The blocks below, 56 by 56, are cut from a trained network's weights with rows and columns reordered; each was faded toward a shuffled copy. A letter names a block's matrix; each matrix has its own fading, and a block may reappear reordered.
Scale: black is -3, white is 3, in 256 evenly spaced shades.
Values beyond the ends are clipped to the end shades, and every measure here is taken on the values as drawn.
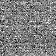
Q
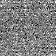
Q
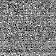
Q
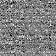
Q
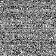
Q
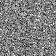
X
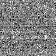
Q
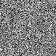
X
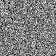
X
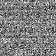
Q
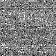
Q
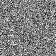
X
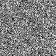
X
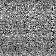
Q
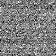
Q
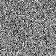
X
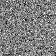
X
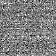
Q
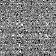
Q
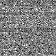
Q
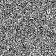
X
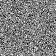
X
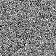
X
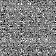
Q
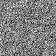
X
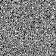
X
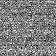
Q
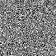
X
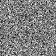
X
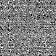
Q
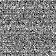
Q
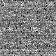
Q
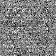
Q
